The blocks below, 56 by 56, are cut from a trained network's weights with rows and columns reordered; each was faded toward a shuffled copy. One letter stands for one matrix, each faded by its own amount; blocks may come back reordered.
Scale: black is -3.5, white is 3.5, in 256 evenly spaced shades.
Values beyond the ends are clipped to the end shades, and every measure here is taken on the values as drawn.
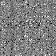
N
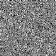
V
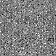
N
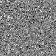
V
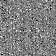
N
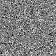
V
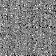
N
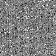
N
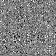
N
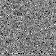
V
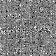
N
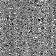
N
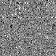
V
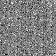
N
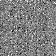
N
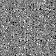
N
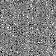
N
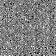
N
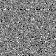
V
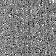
N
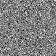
V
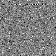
V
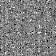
N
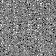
N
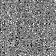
N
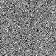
V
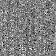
N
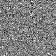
V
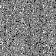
N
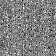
N
